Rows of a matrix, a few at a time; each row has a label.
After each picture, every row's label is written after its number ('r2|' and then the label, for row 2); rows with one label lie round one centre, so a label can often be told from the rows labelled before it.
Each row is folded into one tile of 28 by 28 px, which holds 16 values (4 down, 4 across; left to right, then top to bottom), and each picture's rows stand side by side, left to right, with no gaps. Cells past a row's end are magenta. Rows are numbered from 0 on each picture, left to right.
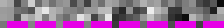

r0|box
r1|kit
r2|box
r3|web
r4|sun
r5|kit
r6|sun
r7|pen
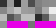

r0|web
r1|web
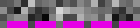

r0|pen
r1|sun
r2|web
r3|box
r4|sun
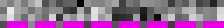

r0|kit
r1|box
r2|pen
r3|kit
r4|sun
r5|sun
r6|web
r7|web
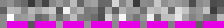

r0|kit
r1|web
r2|kit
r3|box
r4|kit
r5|kit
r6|kit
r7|box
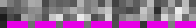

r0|sun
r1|box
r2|web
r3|web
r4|pen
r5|box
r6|kit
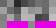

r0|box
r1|web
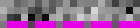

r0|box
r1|sun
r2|web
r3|kit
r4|pen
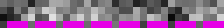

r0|sun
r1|web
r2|box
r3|kit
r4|pen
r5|pen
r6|sun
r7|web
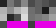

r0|web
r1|pen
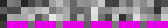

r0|pen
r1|web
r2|box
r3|kit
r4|web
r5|box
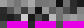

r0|sun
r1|sun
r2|pen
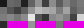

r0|pen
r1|web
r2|box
